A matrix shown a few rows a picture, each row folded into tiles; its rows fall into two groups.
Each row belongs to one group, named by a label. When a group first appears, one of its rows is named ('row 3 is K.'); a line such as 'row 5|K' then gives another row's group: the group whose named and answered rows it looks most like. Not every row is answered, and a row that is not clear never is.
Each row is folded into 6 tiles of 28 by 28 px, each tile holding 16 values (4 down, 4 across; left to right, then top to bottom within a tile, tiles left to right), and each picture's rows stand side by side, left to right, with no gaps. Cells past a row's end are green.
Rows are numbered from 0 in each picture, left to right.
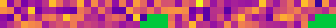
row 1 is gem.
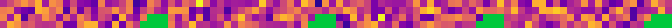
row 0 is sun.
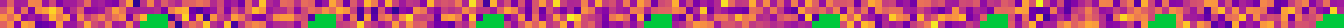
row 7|sun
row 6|gem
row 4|gem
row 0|sun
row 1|gem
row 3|gem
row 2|gem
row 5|sun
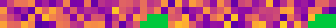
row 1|sun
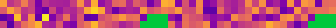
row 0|gem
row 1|gem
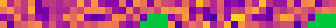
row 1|gem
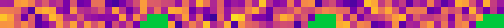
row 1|gem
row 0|sun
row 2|sun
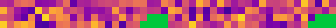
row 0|sun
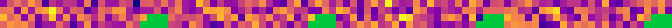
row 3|sun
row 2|gem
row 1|sun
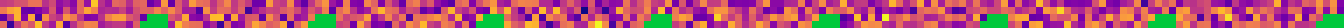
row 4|sun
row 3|sun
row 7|sun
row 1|sun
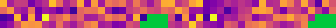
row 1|gem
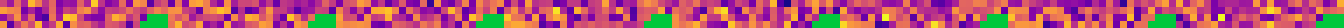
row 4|sun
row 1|sun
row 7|gem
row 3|sun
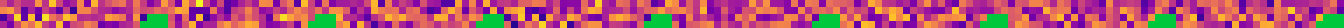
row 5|sun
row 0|gem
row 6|sun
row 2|sun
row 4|gem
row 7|sun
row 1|gem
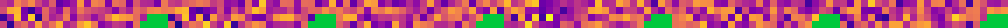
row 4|sun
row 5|gem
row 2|sun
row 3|gem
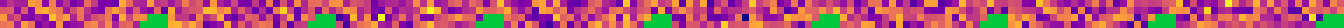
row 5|sun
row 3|sun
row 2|gem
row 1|sun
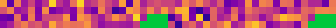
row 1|gem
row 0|gem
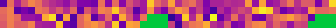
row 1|gem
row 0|sun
